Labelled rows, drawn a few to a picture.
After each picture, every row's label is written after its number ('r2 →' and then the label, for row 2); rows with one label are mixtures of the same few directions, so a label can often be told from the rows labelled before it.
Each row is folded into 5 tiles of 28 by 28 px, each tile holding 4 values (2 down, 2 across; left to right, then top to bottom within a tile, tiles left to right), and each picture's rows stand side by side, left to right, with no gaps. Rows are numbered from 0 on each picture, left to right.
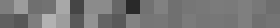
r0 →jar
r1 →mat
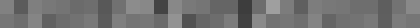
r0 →mat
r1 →mat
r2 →mat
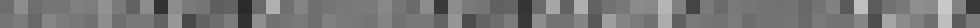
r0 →mat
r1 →mat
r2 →mat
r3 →mat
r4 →mat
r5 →mat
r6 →mat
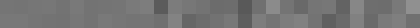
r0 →jar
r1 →mat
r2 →jar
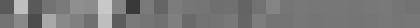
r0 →mat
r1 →mat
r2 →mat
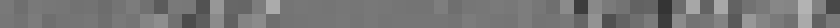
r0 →mat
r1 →jar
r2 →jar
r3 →mat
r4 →mat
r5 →mat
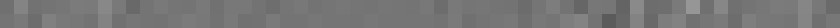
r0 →mat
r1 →jar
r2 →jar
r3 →mat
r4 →jar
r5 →mat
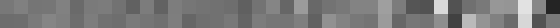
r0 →jar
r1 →mat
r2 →mat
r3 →mat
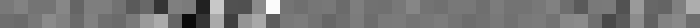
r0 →jar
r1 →jar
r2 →jar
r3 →jar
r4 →jar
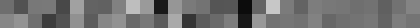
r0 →jar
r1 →mat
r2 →mat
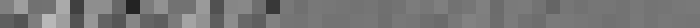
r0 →jar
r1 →jar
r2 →mat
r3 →jar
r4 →jar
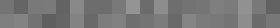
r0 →jar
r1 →mat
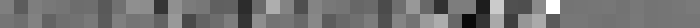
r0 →mat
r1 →mat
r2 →mat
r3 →jar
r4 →jar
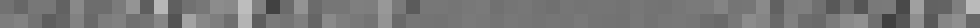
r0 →jar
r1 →mat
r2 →mat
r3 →jar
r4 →jar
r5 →jar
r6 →jar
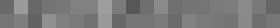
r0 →mat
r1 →mat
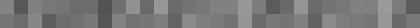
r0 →mat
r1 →mat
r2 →mat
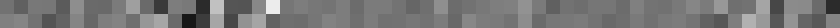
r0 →jar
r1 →jar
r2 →jar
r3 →mat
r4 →jar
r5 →jar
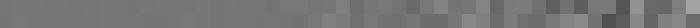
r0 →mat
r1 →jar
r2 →jar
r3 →jar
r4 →jar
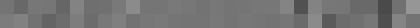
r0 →jar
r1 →jar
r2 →mat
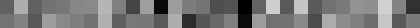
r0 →mat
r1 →mat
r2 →mat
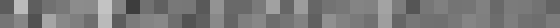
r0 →mat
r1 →jar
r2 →mat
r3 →jar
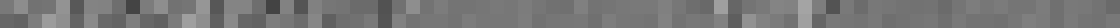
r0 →jar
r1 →jar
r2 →mat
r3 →mat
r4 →mat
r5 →mat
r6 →mat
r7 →jar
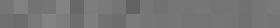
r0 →jar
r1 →mat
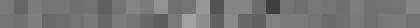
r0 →mat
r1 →jar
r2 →jar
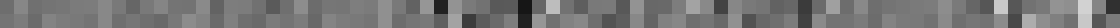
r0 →mat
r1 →jar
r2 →mat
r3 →mat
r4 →jar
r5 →mat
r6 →mat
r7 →mat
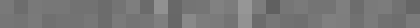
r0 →mat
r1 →mat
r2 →jar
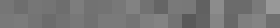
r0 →jar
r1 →jar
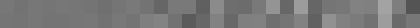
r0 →mat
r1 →jar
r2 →mat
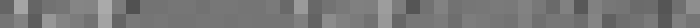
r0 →mat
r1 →jar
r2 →mat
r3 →mat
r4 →mat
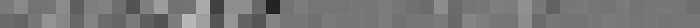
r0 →jar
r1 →jar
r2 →mat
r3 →mat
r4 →jar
